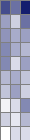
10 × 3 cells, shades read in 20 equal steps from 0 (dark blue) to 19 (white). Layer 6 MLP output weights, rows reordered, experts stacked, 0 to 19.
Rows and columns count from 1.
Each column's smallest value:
4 7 0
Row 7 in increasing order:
11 14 15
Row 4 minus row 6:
-4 0 -1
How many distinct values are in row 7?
3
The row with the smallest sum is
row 1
